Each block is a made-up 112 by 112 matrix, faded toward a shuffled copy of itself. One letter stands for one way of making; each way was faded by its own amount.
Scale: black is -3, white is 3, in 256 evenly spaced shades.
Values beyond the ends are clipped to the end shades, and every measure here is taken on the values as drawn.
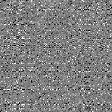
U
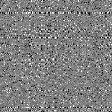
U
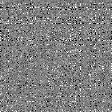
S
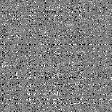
S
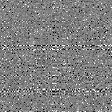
U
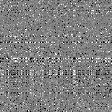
U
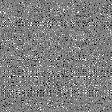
U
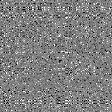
U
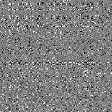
U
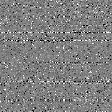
U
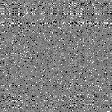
U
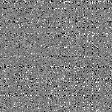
S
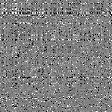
U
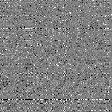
U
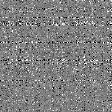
S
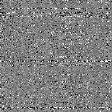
S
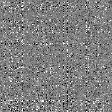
S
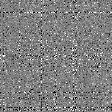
S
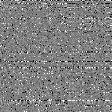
U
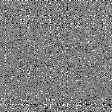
S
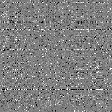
U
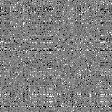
U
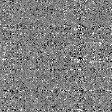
S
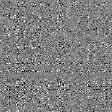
S
